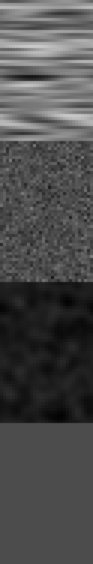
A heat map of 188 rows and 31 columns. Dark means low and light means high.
It is made of 4 by 1 panels. Panel 1,1: middling, streaked across, strong in contrast. Panel 2,1: low, fine-grained. Panel 3,1: very low, blotchy, faint in contrast. Panel 4,1: low, flat.
